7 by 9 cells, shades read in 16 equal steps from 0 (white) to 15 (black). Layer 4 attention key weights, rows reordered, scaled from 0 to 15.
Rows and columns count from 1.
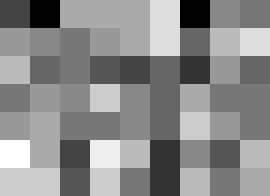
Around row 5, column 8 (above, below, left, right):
8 10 3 8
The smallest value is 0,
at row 6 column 1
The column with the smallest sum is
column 4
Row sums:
73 49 78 61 60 54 56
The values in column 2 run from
3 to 15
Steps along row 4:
down up down up up down up same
